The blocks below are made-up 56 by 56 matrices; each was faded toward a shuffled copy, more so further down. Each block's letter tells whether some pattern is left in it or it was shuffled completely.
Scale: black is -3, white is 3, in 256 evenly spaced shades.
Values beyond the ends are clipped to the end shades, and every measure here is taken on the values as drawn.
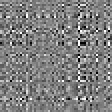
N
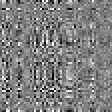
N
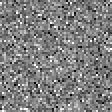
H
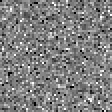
H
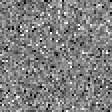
H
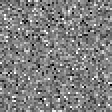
H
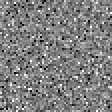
H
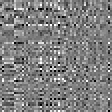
N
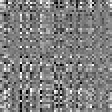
N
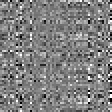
N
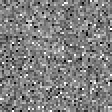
H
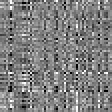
N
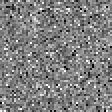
H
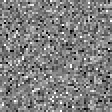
H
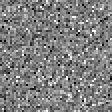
H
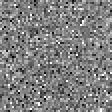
H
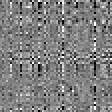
N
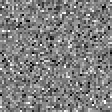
H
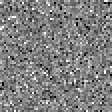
H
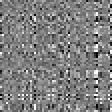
N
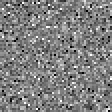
H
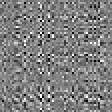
N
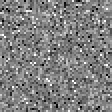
H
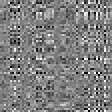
N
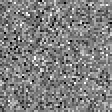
H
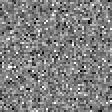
H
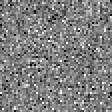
H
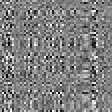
N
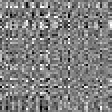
N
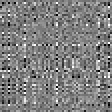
N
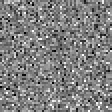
H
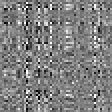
N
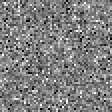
H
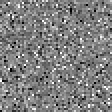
H
